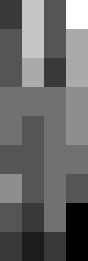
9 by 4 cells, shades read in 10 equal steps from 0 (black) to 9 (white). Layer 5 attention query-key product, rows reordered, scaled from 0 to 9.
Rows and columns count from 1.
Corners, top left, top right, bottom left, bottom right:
2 9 2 0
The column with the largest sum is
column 4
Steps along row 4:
same same up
